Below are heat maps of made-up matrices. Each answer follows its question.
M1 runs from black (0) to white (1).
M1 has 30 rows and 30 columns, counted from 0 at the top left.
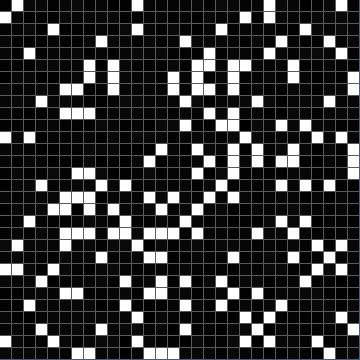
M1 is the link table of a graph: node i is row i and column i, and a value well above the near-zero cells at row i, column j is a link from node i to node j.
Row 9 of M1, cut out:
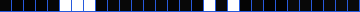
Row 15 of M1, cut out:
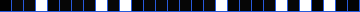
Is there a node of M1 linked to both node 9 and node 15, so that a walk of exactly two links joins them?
no
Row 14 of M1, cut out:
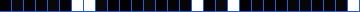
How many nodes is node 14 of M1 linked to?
5
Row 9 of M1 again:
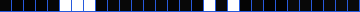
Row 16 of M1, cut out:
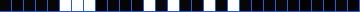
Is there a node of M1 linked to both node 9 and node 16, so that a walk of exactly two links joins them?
yes
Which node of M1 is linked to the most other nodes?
node 19
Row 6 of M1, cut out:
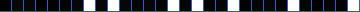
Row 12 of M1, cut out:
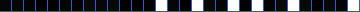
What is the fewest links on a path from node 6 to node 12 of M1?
2
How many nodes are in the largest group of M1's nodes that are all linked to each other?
5
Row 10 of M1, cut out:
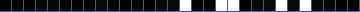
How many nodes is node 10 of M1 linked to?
5
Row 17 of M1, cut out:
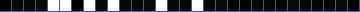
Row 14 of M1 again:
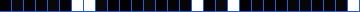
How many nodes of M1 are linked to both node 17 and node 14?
2
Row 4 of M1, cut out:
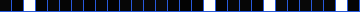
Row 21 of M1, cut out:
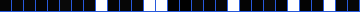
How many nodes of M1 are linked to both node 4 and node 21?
0
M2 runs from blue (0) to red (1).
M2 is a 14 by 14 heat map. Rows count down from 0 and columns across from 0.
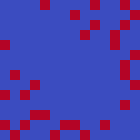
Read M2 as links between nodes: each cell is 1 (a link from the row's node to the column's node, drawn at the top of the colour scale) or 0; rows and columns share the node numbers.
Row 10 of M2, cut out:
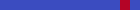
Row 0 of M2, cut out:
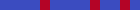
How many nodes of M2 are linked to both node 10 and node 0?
1
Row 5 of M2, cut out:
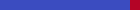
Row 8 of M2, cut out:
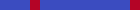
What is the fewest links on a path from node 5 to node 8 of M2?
2
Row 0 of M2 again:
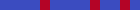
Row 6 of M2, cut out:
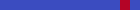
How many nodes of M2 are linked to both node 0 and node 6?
1
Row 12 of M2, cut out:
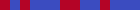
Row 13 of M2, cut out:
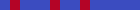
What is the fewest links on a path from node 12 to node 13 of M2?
3
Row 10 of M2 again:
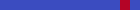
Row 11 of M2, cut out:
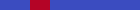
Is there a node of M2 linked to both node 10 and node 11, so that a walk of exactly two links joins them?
no
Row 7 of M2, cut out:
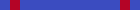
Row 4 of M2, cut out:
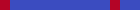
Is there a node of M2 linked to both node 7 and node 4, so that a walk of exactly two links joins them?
no
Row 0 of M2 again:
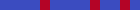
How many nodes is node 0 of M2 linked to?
3
